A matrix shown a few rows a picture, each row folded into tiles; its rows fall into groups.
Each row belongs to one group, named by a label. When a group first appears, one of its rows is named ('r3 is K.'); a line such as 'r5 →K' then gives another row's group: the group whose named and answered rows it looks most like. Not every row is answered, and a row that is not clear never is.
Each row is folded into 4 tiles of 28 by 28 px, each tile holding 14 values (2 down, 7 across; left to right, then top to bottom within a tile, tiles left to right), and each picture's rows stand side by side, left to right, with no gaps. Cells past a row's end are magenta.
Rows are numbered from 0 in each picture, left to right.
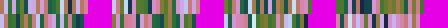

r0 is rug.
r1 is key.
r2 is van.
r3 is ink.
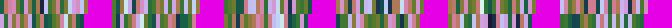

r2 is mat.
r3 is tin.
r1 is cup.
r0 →van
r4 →tin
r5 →rug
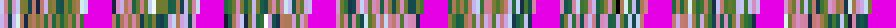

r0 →key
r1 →ink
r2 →cup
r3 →mat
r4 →mat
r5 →cup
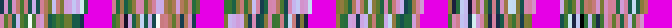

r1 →mat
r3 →tin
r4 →cup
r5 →cup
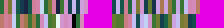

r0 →ink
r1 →van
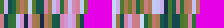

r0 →van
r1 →key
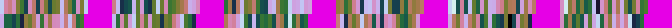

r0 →rug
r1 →van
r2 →van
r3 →tin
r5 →rug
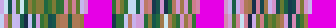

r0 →key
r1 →tin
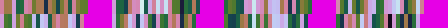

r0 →ink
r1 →mat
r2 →mat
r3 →cup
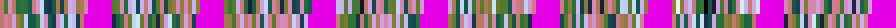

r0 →ink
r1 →tin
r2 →ink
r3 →rug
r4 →key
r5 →cup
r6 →van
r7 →cup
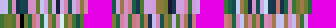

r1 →ink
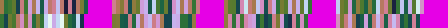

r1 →rug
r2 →tin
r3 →key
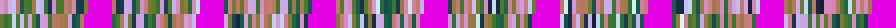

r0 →ink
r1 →cup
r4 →van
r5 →key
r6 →cup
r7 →key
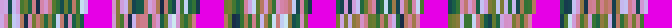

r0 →key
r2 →mat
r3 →tin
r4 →tin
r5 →cup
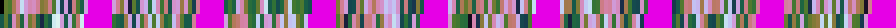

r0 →tin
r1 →rug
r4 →rug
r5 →mat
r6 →tin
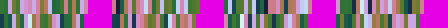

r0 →tin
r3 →mat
